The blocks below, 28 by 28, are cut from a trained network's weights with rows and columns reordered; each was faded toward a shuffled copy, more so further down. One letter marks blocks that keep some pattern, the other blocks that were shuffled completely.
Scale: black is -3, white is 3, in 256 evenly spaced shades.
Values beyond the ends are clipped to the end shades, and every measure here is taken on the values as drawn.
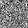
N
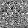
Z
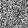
Z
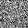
N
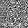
Z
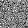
N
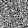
N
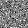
N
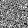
N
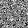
N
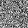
Z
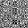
Z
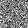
N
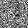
Z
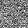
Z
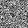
N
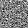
Z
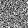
N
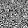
Z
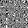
Z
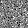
N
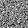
N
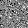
N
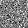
N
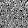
Z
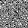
Z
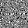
Z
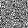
Z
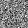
N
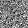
N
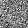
N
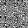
Z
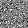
N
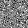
N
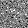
N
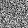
N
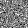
N
